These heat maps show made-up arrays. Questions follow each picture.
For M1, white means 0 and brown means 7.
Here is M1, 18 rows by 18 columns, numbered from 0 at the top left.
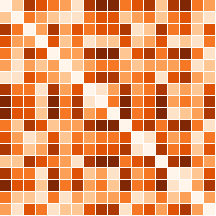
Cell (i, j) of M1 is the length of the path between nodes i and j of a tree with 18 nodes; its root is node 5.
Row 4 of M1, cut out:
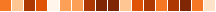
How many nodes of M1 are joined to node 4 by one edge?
1
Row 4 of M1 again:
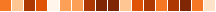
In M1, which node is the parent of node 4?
17
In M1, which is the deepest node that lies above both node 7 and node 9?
3
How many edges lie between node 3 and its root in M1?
2
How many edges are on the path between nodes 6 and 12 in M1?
5
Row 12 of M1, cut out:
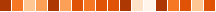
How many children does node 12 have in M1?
0
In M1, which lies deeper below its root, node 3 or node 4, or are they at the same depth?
node 4
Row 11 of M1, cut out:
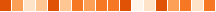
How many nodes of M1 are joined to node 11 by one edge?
3
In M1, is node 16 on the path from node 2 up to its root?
yes
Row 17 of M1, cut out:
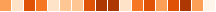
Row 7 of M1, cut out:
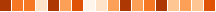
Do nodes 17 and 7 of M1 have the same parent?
no
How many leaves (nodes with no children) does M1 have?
9
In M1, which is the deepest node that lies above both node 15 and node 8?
3
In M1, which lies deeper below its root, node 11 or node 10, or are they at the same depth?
node 10
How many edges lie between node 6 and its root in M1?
2
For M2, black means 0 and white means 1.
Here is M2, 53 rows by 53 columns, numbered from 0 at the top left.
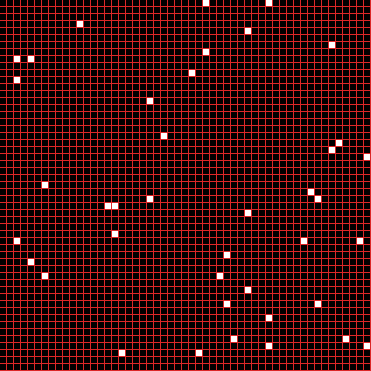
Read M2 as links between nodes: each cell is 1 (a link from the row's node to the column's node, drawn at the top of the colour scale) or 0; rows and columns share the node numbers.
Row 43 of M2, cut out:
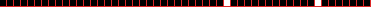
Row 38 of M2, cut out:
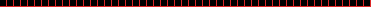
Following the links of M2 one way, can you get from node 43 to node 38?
yes
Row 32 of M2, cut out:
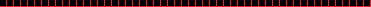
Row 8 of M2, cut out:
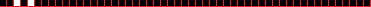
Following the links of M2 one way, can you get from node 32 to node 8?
no
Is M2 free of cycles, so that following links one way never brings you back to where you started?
yes
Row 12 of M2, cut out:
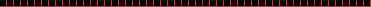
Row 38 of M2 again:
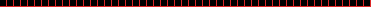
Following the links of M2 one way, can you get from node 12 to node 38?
no
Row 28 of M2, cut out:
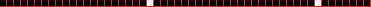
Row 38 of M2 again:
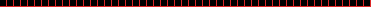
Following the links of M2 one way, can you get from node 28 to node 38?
yes
